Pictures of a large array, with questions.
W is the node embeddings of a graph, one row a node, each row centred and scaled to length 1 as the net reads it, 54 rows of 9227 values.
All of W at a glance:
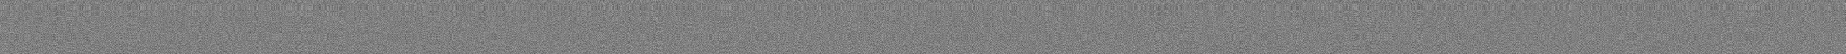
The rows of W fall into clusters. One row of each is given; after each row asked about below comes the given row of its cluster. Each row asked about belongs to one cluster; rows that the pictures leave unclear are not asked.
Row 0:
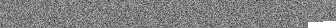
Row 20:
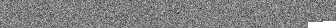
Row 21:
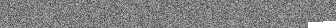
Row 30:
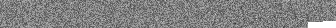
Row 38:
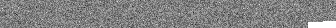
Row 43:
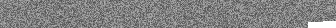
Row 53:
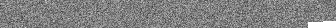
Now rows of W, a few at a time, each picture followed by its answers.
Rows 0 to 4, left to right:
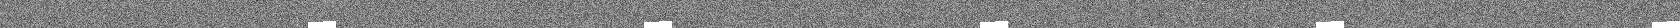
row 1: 38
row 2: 38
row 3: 53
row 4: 30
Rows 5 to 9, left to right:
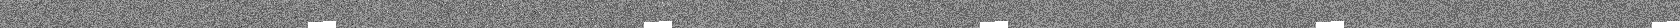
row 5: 53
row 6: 30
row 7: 30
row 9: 30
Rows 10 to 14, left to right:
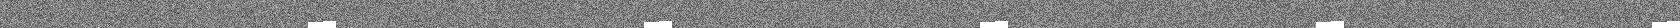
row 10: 20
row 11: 21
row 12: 0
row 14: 20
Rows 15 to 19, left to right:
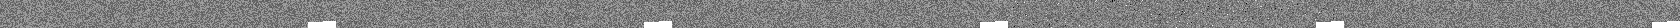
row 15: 30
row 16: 38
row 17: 0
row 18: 20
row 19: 0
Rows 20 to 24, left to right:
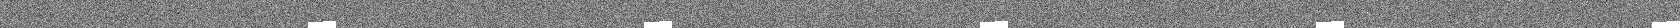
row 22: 43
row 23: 20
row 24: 30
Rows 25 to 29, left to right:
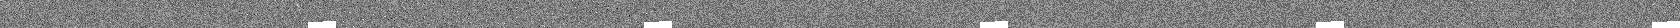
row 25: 38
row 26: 20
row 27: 43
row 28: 30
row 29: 38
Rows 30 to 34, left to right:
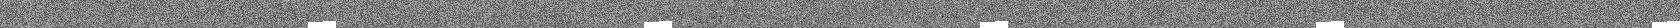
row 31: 43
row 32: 20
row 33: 53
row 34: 21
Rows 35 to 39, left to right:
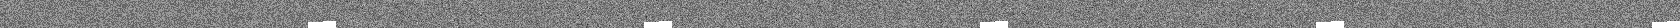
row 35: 38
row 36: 21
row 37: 21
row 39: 21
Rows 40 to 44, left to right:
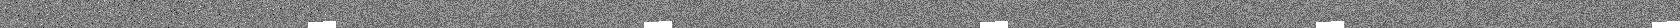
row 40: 20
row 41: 43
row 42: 0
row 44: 53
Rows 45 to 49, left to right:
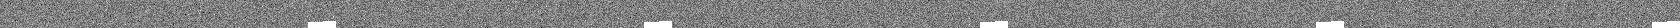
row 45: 30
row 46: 38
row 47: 0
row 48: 43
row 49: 38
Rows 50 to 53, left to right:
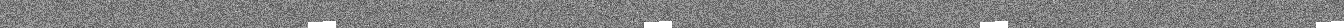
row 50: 30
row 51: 0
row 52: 43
